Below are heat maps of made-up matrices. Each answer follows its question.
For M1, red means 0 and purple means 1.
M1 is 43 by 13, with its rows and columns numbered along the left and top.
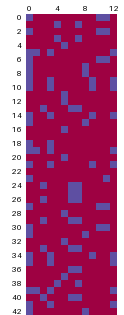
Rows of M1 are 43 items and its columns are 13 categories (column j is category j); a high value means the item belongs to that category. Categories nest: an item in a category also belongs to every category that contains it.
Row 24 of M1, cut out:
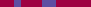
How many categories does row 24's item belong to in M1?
3
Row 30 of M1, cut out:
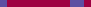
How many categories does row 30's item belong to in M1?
3
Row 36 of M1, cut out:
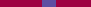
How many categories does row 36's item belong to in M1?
2
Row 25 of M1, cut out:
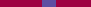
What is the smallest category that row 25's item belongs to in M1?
6
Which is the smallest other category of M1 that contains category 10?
11
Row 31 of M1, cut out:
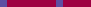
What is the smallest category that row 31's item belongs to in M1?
8
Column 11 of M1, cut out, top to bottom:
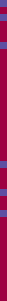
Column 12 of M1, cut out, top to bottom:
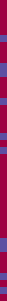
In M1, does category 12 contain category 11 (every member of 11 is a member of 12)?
no
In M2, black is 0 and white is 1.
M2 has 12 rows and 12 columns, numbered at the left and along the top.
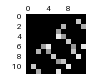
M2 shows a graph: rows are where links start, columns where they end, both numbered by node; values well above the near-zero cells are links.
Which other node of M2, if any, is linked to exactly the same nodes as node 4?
node 9
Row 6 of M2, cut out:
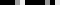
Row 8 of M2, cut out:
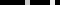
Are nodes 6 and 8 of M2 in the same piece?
no
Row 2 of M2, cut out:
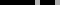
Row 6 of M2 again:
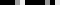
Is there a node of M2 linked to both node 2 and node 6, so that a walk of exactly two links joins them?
yes
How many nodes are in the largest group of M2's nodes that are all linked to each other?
2
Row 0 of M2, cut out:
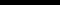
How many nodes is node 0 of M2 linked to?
0
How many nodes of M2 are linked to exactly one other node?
3
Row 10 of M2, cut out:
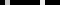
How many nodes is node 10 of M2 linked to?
2
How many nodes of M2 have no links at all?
1
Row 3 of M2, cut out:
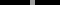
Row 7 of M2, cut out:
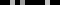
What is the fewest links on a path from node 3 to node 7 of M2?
3
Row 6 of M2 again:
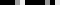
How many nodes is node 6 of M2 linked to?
4
